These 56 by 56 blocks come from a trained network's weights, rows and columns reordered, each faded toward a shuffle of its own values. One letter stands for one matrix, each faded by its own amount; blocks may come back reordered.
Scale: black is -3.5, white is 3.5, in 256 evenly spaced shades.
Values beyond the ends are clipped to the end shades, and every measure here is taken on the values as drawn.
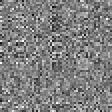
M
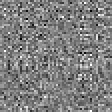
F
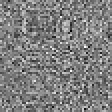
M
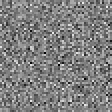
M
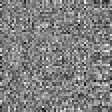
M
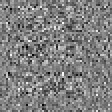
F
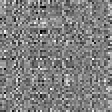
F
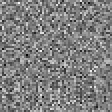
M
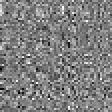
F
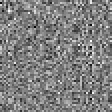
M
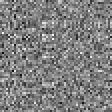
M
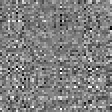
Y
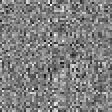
M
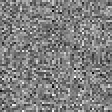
M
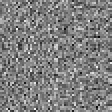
M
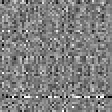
Y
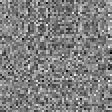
M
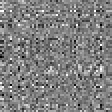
Y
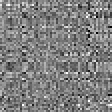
F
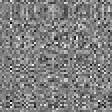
F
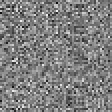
M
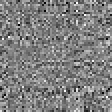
F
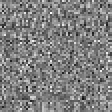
M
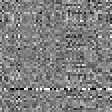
Y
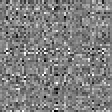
Y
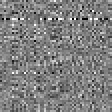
Y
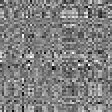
F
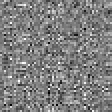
F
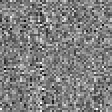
M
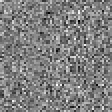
M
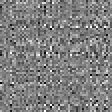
Y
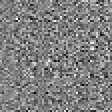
F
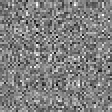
M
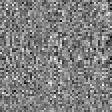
M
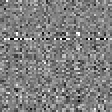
Y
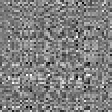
F
